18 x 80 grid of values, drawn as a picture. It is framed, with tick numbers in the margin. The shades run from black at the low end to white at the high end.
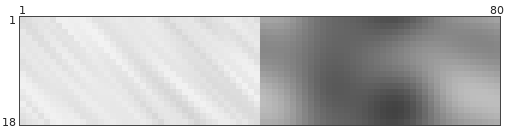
The table splits into one row of 2 panels. Panel 1,1: very high, slanting down to the right, faint in contrast. Panel 1,2: middling, smooth, strong in contrast.
